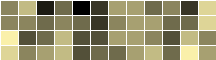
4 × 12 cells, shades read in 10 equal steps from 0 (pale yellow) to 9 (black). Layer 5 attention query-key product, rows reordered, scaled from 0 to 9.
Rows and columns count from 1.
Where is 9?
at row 1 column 5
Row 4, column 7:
5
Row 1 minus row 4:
3 -2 5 3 3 2 -2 0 3 -1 7 -2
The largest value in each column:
4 6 8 5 9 7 5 3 5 6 7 4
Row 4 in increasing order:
0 1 2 2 3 3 3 4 5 5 5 6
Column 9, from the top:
5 3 4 2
